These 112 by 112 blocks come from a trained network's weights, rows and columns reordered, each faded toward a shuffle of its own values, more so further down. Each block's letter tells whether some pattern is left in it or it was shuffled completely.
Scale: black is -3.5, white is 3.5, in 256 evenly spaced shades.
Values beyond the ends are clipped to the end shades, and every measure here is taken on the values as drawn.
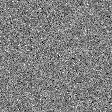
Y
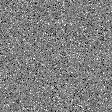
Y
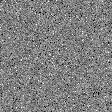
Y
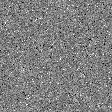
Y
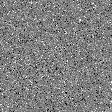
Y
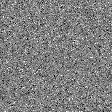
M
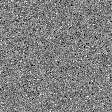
Y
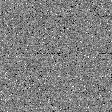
M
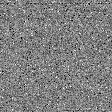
M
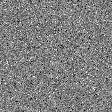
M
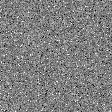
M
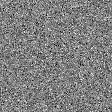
Y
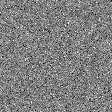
Y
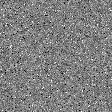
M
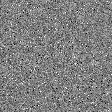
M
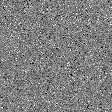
Y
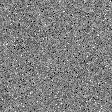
Y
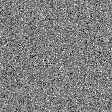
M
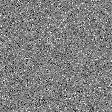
M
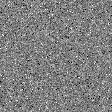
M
